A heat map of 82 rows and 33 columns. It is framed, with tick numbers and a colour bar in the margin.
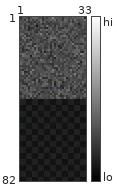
The table splits into 2 rows of 1 panel. Panel 1,1: low, fine-grained. Panel 2,1: very low, checkered, faint in contrast.
